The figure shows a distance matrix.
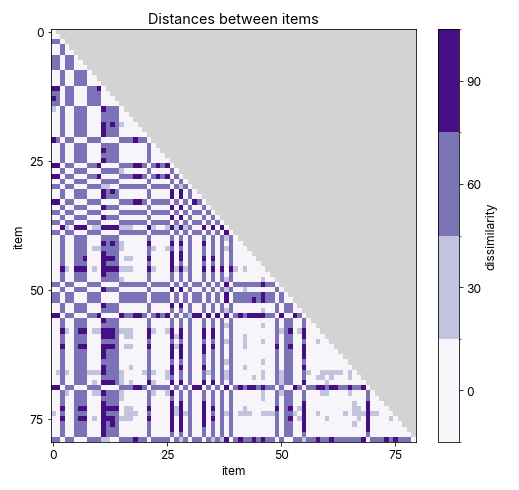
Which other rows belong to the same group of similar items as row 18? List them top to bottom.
0, 1, 3, 4, 8, 9, 10, 15, 16, 17, 19, 20, 22, 23, 24, 25, 27, 29, 31, 32, 34, 36, 38, 40, 41, 42, 43, 44, 45, 46, 47, 48, 50, 53, 54, 56, 57, 58, 59, 60, 61, 62, 63, 64, 65, 66, 67, 68, 70, 71, 72, 73, 74, 75, 76, 77, 78
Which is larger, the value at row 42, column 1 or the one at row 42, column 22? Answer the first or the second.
the second
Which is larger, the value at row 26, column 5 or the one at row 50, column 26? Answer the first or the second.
the second
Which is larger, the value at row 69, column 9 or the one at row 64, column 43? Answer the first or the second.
the first
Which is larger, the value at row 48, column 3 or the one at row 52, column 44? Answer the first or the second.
the second
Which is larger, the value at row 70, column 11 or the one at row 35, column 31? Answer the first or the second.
the first
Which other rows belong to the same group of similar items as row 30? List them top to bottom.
2, 5, 6, 7, 11, 12, 13, 14, 21, 26, 28, 33, 35, 37, 39, 49, 51, 52, 55, 69, 79
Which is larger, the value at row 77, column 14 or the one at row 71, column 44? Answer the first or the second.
the first
